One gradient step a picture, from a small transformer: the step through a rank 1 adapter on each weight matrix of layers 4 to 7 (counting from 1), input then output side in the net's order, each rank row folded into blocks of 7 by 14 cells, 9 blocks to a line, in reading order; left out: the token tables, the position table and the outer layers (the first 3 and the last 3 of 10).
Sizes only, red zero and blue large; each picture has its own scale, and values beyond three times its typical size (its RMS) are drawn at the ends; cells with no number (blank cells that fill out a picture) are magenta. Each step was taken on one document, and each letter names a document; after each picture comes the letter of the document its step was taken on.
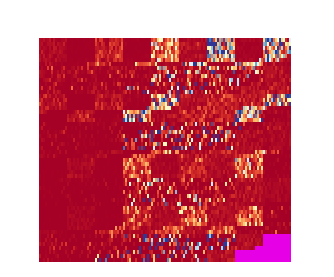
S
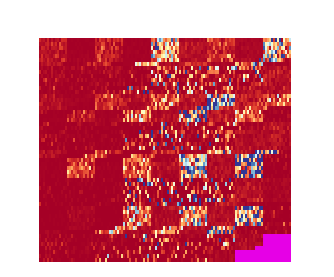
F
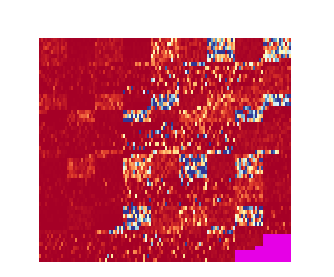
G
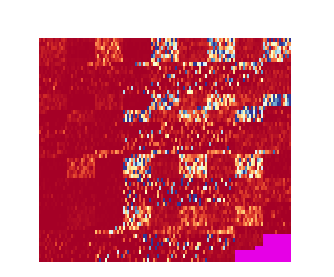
S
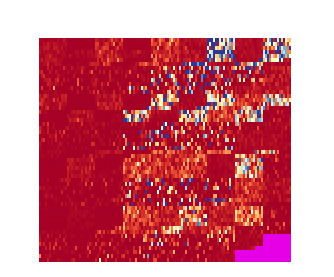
G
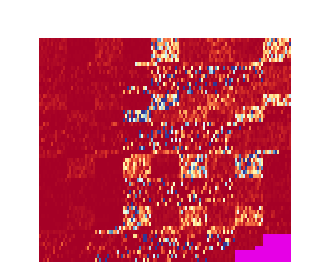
F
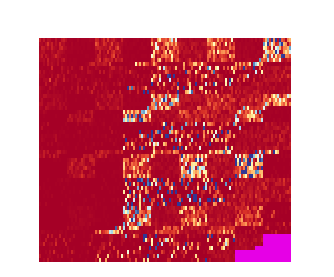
S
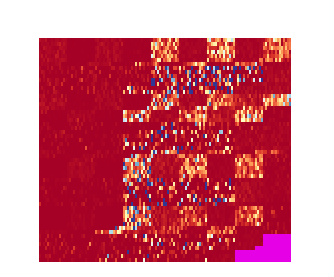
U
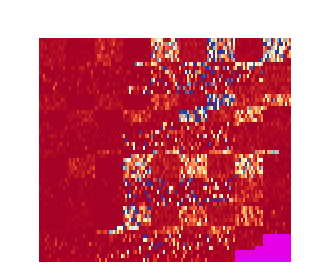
G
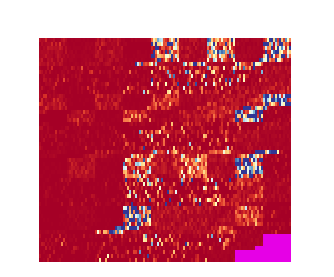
G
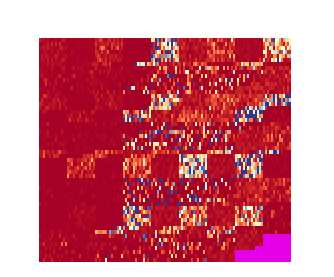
S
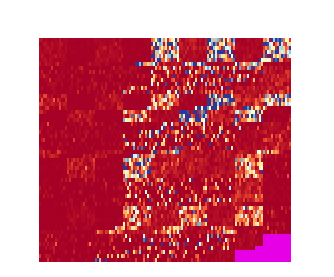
G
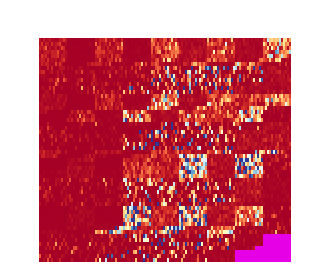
U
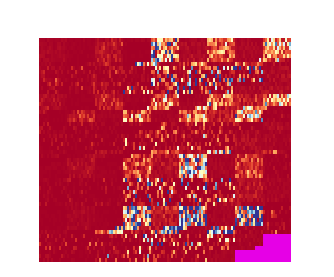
U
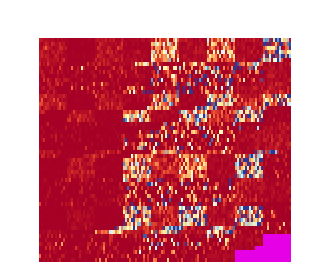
U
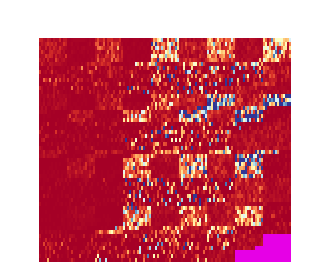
S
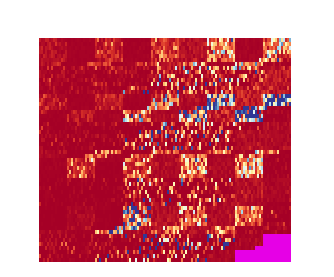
S
